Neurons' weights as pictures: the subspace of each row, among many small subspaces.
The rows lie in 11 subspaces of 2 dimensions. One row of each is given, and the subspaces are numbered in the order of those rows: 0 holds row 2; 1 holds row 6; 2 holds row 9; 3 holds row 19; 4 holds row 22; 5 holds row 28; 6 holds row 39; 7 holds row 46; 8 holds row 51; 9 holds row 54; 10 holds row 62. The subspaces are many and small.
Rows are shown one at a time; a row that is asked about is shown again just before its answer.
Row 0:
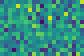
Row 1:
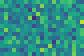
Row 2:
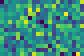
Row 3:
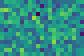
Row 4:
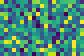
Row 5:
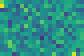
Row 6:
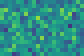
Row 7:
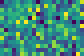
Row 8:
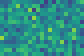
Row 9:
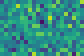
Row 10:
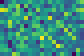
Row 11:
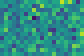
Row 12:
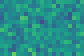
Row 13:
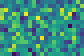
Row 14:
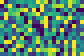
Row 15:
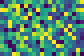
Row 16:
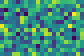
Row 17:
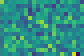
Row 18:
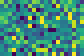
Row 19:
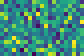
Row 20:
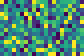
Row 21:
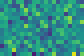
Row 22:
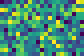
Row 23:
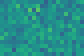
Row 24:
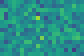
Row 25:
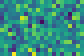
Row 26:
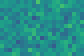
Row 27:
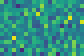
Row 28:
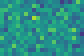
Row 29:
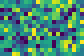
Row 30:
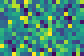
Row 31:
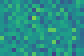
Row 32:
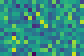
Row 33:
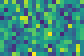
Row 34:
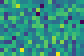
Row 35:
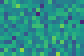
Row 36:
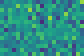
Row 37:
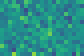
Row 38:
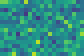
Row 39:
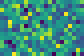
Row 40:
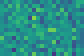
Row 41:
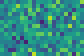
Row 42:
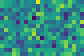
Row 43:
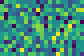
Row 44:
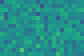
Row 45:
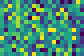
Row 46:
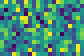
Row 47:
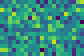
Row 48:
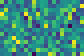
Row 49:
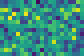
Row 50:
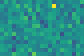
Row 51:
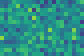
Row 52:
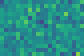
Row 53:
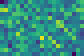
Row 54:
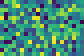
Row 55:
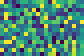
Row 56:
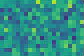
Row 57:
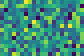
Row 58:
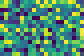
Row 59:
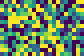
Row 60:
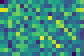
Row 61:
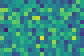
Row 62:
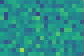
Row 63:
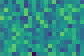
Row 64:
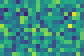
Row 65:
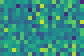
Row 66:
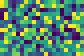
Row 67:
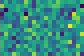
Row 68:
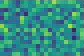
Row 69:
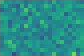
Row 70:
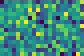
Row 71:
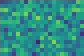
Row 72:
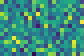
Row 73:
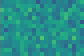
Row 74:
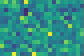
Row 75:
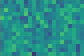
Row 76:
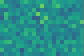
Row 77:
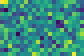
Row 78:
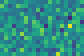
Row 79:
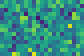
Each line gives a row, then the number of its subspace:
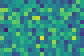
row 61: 1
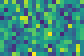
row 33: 7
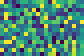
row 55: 9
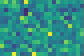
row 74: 4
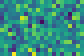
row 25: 5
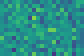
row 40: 5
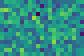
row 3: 3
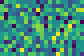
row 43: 10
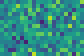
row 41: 2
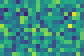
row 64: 8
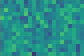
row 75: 7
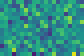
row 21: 4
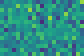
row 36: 2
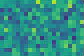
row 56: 2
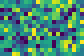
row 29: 2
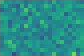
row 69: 6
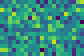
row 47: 7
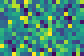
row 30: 4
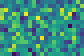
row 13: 1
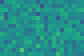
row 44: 10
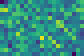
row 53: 6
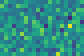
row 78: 10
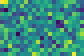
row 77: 6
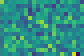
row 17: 0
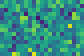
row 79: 1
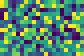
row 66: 10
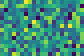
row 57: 9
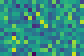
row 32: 1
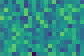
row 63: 7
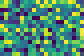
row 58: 8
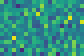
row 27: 9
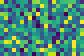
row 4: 3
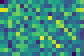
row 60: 6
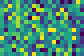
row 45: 5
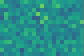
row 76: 9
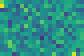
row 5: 6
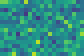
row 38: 4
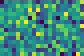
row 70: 0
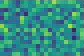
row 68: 8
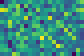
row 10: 6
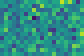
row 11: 5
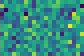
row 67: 3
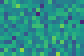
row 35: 9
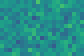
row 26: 0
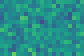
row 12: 5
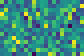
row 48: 3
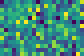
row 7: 0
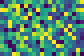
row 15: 6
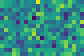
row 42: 0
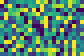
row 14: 10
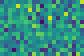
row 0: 2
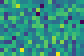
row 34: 9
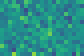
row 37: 4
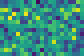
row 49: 7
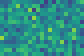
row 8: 8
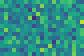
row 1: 1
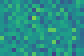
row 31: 5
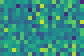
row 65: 2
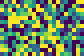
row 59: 7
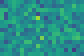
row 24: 10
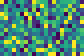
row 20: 3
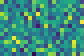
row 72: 3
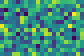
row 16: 8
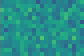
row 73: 2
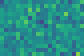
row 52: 0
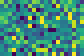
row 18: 5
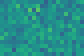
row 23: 8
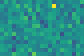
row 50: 1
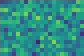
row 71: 4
